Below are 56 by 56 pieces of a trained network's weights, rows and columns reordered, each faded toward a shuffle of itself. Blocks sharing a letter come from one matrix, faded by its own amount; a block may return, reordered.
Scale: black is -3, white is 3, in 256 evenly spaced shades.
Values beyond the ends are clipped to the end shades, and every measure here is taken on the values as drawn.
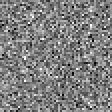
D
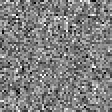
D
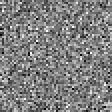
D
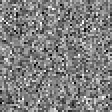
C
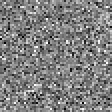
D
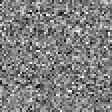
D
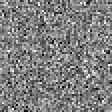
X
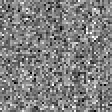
C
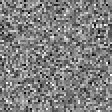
X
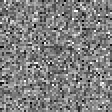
C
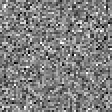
X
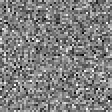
X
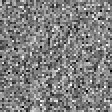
C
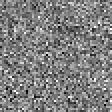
D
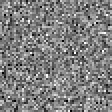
C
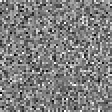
X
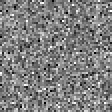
C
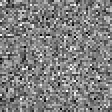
D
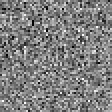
D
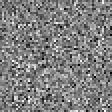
D
